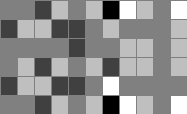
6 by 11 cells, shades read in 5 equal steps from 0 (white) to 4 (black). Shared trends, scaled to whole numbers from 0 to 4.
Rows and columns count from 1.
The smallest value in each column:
2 1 1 1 2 1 0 0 1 2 0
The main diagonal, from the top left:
2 1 2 1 3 1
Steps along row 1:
same up down up down up down up up down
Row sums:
18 21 20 18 21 18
